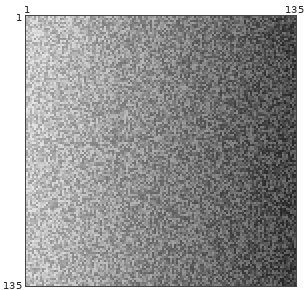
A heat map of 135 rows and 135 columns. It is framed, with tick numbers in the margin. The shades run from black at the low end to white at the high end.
There are no regular stripes. Fine speckle covers the field. No single row or column stands out from its neighbours. The field climbs toward the left. On average the colour sits 50% of the way up the scale.
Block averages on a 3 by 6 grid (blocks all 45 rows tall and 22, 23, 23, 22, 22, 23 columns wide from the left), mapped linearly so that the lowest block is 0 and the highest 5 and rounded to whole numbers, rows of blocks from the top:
5 4 3 2 1 0 / 5 4 3 2 1 0 / 5 4 3 2 1 0
